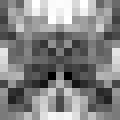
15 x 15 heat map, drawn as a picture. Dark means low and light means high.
No regular stripes run through it. It is mirror symmetric from left to right. The ninth with the highest average is the top middle. The centre is the ninth with the lowest average.
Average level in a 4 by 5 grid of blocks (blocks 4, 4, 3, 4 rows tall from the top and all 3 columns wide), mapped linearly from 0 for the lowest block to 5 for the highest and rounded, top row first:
24542 / 21112 / 30103 / 13331
